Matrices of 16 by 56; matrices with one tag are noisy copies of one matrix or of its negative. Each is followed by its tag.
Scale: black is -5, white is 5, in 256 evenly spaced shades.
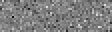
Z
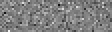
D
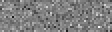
Z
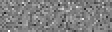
D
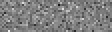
D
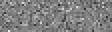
D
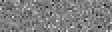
Z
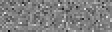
D
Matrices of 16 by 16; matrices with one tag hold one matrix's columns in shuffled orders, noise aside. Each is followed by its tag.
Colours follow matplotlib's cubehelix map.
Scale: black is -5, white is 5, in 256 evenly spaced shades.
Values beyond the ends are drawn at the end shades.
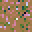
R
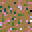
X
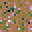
X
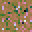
X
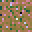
R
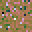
R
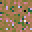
X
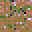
R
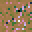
X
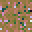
X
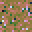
X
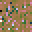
X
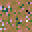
X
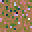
R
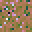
R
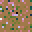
R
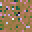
R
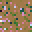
X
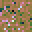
X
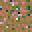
R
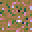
X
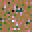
X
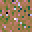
R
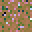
R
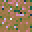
R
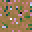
R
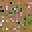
X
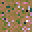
X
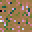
X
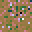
R
